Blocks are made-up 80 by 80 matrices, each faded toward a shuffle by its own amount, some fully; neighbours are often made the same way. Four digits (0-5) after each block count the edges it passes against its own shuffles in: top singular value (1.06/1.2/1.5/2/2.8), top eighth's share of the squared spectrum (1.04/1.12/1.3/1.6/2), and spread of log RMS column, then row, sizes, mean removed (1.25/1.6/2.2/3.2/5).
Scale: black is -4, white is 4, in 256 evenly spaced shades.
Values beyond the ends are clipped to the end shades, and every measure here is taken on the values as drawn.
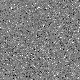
0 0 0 0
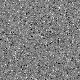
0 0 0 0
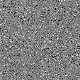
1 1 0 1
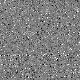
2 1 0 2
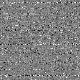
2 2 0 3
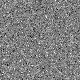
0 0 0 0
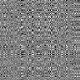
5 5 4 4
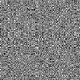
4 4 2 2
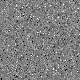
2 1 0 0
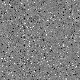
2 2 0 0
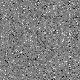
3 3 1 0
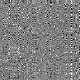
4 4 3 1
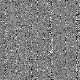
2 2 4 0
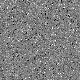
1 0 0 0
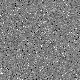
0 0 0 0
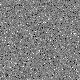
0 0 0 0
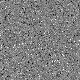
0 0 0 0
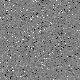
3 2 0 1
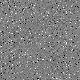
3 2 1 1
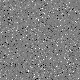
0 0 0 0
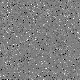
2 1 0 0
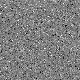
2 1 0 0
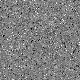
2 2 0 0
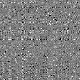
4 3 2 2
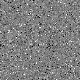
3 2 0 1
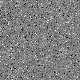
2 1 0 0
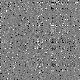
4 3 2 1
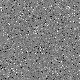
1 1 0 0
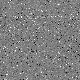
2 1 0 0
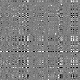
5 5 3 3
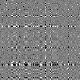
5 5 3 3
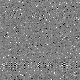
4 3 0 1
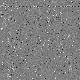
3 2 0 0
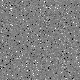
2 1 0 0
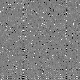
4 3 1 1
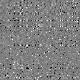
4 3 2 2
